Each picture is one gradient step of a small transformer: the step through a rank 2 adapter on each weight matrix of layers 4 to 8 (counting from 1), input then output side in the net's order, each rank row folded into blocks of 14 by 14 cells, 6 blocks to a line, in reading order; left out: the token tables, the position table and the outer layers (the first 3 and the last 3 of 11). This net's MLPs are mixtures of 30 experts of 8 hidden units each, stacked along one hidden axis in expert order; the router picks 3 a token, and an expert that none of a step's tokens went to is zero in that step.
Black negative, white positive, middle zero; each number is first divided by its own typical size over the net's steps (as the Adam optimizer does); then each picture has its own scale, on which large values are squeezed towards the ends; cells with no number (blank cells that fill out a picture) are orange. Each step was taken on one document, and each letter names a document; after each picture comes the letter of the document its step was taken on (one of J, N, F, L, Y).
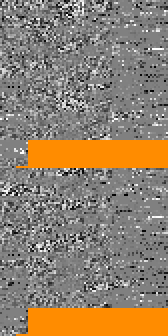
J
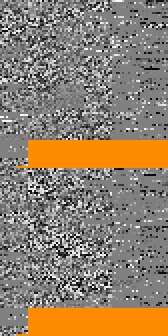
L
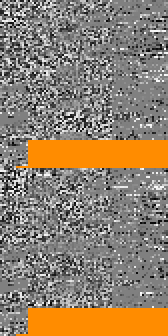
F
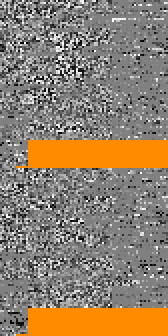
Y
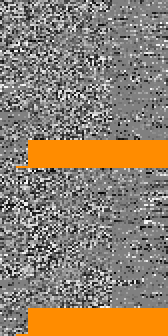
F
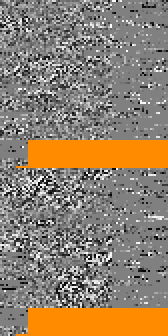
L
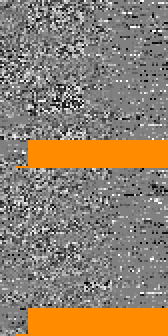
J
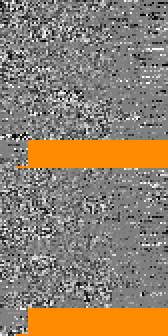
J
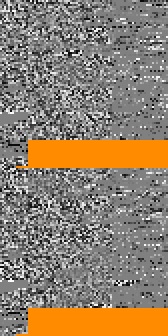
F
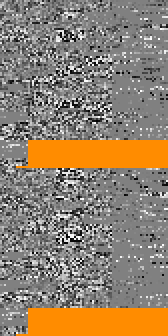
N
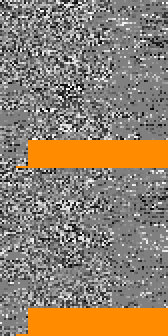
F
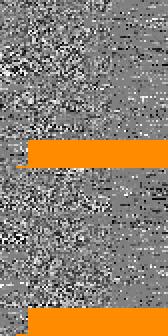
J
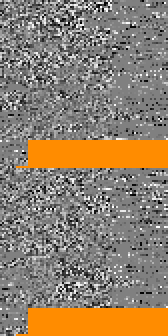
J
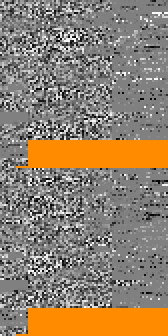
N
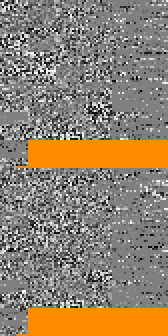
N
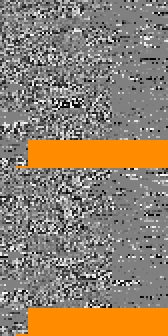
N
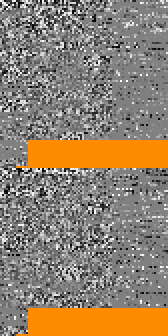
J
